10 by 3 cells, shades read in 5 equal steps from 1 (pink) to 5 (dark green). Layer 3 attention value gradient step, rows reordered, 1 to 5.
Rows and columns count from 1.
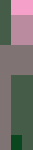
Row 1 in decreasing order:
4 1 1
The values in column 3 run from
1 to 4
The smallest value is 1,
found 2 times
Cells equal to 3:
11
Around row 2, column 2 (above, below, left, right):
1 2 4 2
